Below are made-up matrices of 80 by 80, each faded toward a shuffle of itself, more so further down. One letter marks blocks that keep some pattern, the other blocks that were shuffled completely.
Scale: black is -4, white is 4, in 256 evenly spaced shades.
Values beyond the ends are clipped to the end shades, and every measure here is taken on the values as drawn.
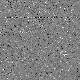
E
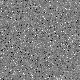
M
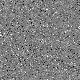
M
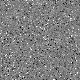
E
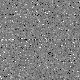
E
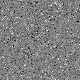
M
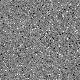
E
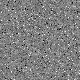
M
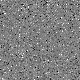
E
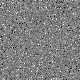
E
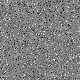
M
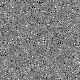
E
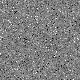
M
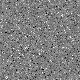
M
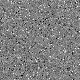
E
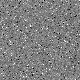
M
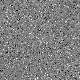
E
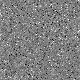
M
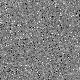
M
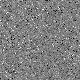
M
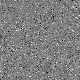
M
